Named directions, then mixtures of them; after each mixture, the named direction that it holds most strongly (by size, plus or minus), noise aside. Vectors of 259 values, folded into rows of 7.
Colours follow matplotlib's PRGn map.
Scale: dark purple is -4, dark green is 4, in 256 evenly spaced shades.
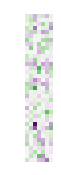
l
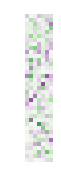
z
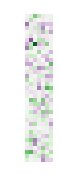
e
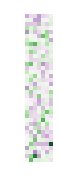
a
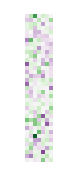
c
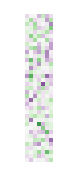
z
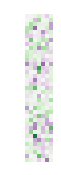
l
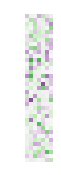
z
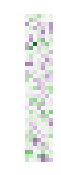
e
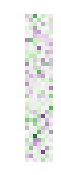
c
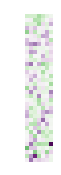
a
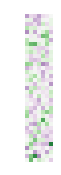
a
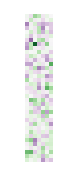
e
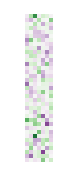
c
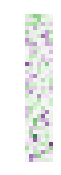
a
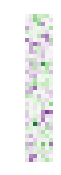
a
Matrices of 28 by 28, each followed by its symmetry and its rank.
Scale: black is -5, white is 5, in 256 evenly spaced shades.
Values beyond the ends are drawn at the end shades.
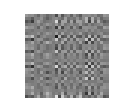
neither, rank two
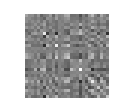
symmetric, rank three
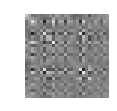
symmetric, rank three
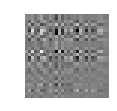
neither, rank two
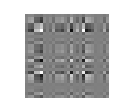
symmetric, rank one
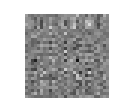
neither, rank five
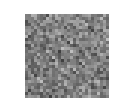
antisymmetric, full rank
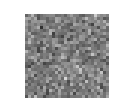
neither, full rank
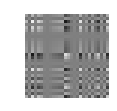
symmetric, rank one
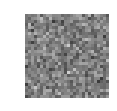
neither, full rank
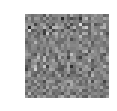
neither, rank five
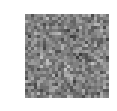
antisymmetric, full rank
